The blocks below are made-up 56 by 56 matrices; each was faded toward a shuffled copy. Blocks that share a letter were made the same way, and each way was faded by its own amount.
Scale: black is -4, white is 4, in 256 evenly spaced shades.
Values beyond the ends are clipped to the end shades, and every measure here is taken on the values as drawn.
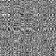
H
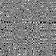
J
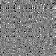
J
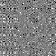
J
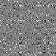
J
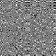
J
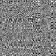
H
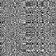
H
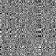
H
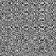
H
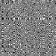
J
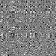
J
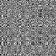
H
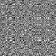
H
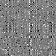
J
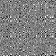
J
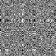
H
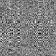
H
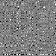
J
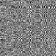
H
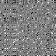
J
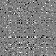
J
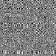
H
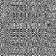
H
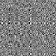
H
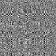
H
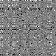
J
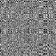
H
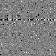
J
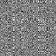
H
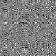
J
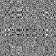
H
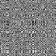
H
